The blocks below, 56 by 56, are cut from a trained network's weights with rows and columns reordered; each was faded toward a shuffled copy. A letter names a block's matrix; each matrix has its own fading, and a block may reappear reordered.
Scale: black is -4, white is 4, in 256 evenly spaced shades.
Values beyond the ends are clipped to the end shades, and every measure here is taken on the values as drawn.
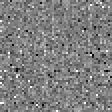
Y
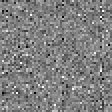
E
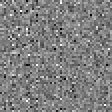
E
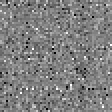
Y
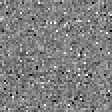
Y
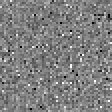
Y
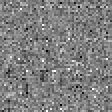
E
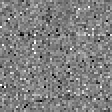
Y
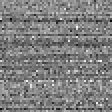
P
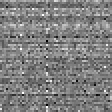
P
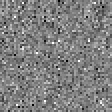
E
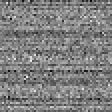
P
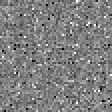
Y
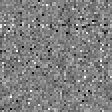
Y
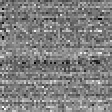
P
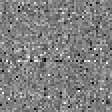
Y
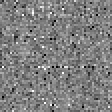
Y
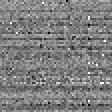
P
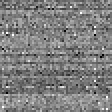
P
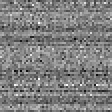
P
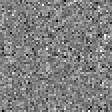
E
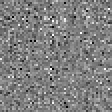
E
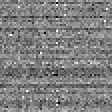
P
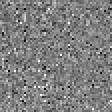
E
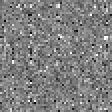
E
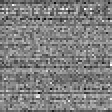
P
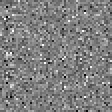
E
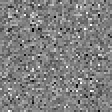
E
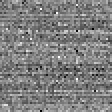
P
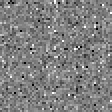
Y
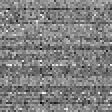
P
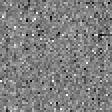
Y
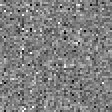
E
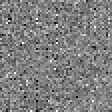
E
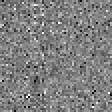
E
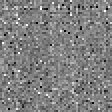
Y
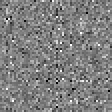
E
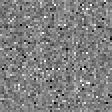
Y
